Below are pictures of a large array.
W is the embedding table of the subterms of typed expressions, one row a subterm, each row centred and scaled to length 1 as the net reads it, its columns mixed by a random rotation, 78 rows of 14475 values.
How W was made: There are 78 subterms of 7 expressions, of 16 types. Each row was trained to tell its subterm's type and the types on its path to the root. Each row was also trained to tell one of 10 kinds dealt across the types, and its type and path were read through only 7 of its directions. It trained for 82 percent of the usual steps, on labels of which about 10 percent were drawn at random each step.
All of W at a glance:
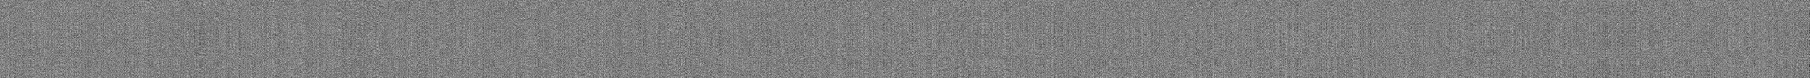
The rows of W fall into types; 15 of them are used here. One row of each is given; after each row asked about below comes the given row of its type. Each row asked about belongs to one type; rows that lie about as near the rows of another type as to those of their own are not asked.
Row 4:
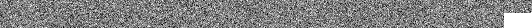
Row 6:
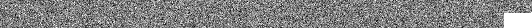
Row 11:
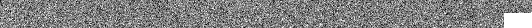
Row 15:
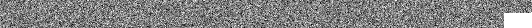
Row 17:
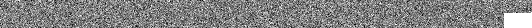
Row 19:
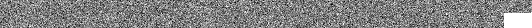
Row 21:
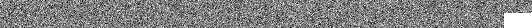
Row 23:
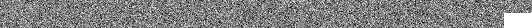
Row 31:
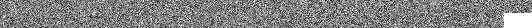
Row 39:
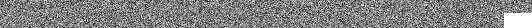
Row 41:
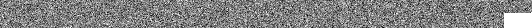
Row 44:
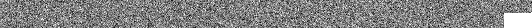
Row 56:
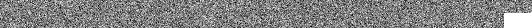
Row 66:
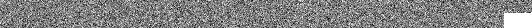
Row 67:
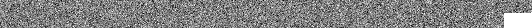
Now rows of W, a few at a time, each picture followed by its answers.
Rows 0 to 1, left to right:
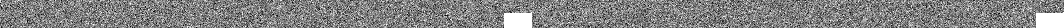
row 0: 67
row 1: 39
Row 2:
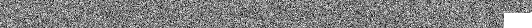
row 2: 6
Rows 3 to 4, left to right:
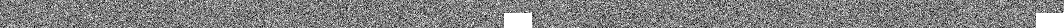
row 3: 56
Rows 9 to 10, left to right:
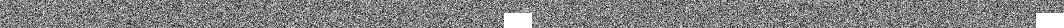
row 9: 21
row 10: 23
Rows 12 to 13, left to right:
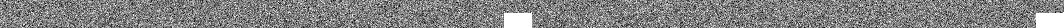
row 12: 31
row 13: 66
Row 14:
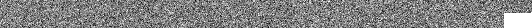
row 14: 39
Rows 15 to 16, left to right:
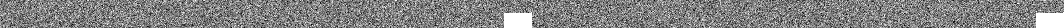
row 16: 66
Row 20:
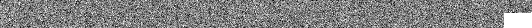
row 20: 11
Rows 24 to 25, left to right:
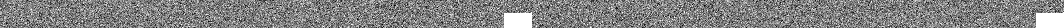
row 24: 39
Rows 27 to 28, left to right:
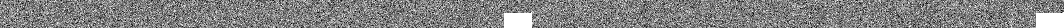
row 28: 39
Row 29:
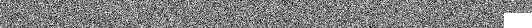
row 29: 66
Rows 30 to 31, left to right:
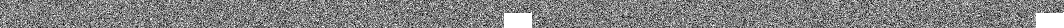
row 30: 31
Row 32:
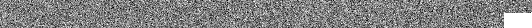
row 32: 17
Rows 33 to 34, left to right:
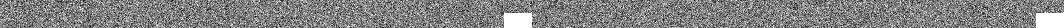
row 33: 44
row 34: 15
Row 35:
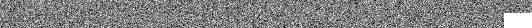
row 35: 67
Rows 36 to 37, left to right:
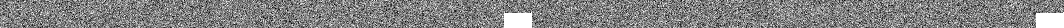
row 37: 15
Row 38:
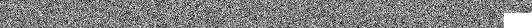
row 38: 6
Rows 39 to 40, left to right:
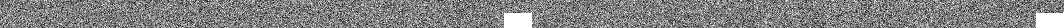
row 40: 31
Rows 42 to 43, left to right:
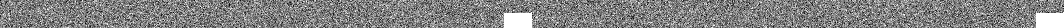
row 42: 11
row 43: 31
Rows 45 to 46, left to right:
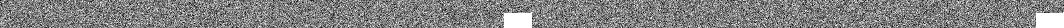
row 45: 11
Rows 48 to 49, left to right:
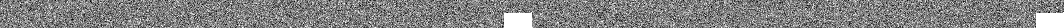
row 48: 41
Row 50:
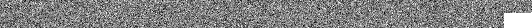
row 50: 15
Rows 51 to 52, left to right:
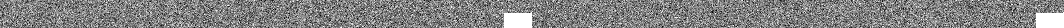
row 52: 15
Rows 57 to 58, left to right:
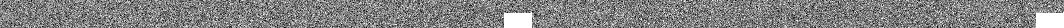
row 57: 17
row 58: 6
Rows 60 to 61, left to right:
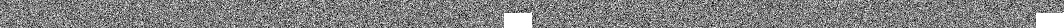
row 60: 31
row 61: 21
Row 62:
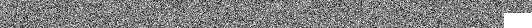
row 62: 66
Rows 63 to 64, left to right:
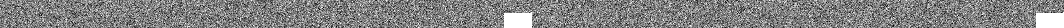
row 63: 21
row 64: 39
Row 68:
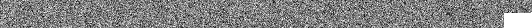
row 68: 11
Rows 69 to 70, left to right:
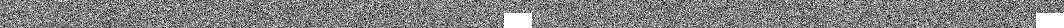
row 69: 4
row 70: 17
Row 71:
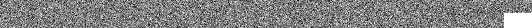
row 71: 41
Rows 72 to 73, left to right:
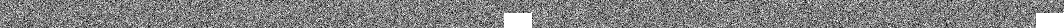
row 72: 66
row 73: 23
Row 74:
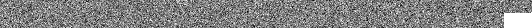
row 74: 41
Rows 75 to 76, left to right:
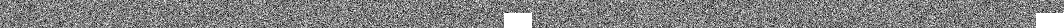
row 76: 67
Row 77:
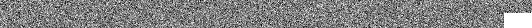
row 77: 17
